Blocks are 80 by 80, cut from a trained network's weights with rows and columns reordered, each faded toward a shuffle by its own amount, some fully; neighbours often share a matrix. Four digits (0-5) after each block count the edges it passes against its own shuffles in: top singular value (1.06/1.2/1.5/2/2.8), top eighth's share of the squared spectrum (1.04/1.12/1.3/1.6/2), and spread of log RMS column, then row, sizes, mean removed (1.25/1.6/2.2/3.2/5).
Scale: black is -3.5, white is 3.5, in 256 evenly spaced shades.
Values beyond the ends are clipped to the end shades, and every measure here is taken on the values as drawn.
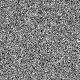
0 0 0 0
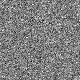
0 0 0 0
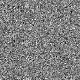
2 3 0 2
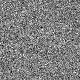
0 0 0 0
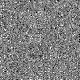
3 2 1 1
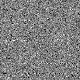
3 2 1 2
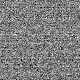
2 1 0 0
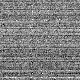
4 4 1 2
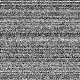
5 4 1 3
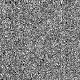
2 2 1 1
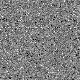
2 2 0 1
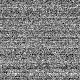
4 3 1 1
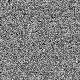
0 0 0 0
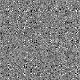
4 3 2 2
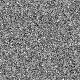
0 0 0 0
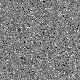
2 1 0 0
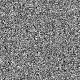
1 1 0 0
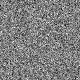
0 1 0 0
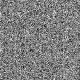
2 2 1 1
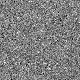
1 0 0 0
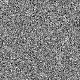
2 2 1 1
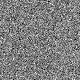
1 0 0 0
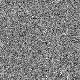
3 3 1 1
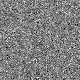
1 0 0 0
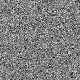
1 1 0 0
